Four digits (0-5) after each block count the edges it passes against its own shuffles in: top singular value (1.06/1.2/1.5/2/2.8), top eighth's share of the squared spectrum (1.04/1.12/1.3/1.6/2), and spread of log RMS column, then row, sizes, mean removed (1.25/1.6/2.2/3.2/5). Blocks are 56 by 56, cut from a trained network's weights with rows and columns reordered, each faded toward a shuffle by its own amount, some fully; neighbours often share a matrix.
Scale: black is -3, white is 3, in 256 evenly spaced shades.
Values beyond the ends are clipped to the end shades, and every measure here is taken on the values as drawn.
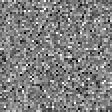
0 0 0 0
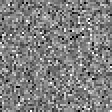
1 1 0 0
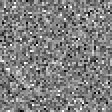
0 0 0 0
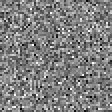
0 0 0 0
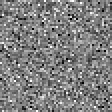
0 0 0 0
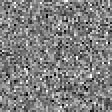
2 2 2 0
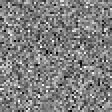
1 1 1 0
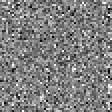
2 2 2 1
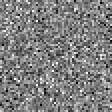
1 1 0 0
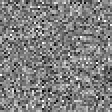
2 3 1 0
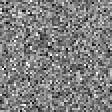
1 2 0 0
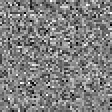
3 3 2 1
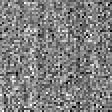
2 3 0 2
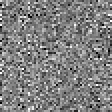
2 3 2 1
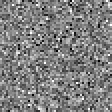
1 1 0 0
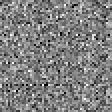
2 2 0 2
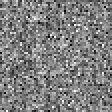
1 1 0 0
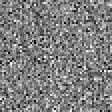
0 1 0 1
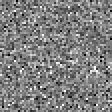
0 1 0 0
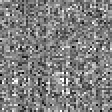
3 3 0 3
